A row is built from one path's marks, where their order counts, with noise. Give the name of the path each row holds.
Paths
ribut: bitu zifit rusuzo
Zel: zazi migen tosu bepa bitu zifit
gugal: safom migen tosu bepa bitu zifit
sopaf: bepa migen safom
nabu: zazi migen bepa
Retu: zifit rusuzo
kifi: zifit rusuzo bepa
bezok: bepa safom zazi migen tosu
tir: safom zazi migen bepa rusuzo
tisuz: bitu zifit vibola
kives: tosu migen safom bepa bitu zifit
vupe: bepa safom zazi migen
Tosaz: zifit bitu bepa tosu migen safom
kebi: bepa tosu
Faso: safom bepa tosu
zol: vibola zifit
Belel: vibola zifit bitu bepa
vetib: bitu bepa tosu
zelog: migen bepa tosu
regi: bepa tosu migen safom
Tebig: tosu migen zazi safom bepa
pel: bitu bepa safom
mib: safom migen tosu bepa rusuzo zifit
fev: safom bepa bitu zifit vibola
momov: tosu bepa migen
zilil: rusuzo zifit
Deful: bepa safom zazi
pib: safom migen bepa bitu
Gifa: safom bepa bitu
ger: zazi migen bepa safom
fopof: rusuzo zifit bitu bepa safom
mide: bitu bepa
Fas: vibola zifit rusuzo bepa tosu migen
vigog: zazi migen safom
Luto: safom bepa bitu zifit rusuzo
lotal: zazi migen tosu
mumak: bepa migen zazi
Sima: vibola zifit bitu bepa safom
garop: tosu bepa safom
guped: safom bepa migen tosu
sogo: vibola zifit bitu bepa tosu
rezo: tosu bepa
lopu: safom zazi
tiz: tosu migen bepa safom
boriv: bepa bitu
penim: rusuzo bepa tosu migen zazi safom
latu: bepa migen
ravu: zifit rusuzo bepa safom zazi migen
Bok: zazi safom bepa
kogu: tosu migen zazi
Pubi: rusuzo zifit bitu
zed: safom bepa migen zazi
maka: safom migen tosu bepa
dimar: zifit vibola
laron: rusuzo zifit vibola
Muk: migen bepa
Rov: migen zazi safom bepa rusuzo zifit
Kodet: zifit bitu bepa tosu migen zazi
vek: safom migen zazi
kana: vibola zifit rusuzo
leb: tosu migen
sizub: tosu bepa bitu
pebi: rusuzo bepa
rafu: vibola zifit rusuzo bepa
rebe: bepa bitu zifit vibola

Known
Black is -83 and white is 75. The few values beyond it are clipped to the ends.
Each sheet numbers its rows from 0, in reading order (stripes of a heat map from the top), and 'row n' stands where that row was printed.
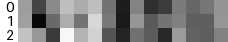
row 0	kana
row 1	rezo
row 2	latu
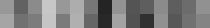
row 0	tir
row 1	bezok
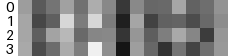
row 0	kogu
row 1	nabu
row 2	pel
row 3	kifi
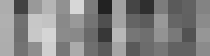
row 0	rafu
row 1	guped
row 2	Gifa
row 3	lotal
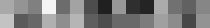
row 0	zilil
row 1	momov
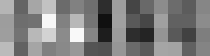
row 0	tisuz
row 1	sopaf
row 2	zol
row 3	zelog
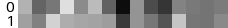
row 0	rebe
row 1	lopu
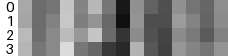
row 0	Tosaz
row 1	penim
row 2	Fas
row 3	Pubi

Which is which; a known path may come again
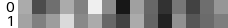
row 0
kifi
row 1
kebi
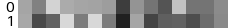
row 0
lopu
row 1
nabu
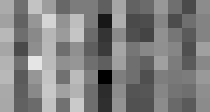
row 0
vetib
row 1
maka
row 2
Fas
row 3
sizub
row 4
Faso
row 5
dimar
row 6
Luto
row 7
kives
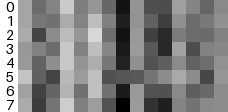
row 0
penim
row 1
Kodet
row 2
Belel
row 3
mumak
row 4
tir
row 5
leb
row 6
Tebig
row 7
pebi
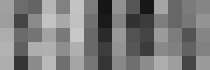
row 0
Deful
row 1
kana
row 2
Rov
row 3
sogo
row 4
garop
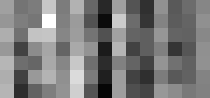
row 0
bezok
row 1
boriv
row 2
guped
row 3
mide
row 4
ravu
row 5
rafu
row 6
Muk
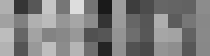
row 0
Bok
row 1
vek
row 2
zelog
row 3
Sima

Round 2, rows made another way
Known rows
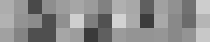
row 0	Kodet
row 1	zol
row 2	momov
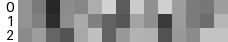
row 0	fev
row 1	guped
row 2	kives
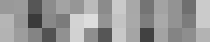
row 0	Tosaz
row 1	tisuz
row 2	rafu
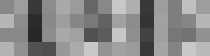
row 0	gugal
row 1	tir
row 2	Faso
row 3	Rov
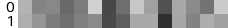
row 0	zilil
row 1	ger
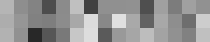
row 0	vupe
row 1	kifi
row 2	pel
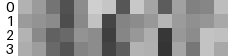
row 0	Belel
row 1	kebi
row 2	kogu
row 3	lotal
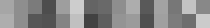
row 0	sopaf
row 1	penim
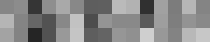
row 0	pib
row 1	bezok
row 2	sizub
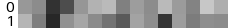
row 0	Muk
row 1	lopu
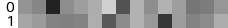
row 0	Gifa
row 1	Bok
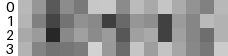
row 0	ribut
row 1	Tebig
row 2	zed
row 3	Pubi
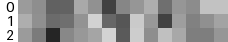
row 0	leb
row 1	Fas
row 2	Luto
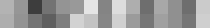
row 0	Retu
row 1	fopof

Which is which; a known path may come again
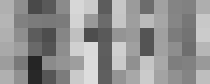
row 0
sogo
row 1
Pubi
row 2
penim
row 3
Sima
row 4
Luto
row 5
pel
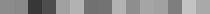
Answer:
zelog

